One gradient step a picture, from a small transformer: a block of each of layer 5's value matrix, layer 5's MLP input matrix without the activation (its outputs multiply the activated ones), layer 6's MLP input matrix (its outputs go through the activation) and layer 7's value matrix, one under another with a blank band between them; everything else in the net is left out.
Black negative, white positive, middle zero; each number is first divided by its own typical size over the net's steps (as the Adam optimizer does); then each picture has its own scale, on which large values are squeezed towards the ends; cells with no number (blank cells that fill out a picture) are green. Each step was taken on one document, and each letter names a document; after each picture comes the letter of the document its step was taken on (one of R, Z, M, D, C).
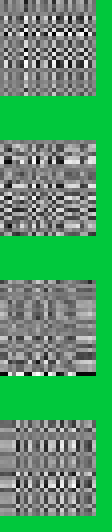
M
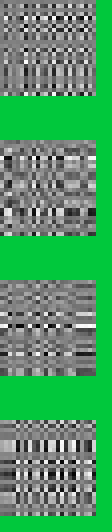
M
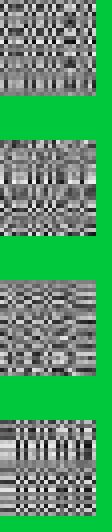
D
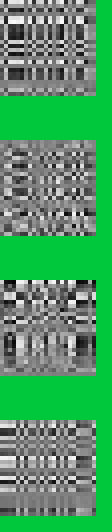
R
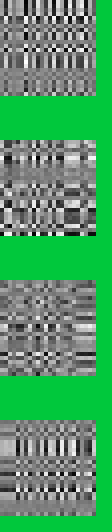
M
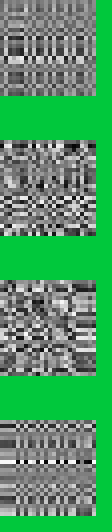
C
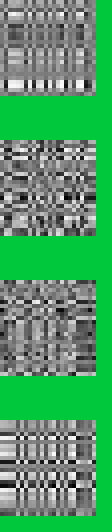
C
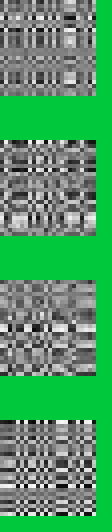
D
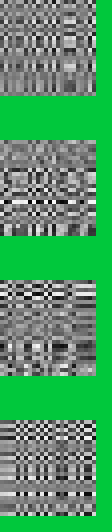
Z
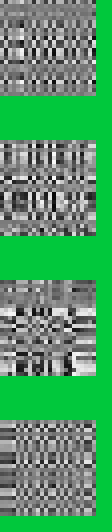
C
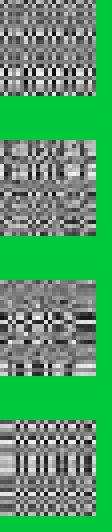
Z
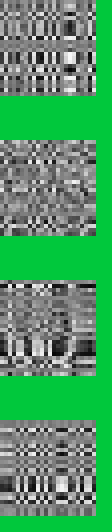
Z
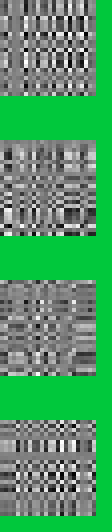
M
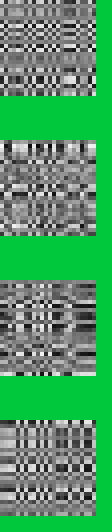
D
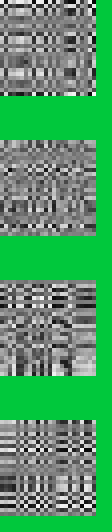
Z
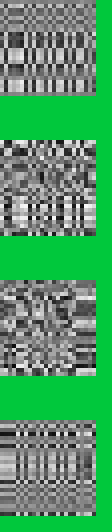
C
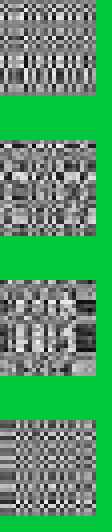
R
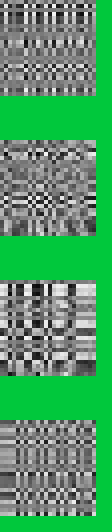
D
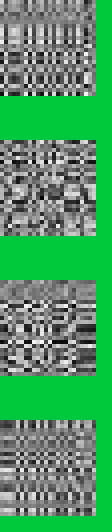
D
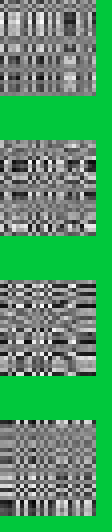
C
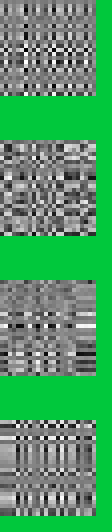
M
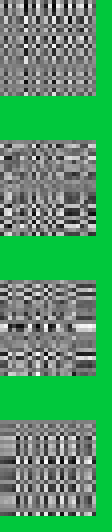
M
